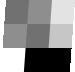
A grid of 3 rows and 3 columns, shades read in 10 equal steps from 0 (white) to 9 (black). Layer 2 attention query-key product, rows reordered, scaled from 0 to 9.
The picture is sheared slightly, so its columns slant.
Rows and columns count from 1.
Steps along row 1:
down down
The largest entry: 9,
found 2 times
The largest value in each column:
5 9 9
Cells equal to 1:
1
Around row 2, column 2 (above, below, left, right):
4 9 4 2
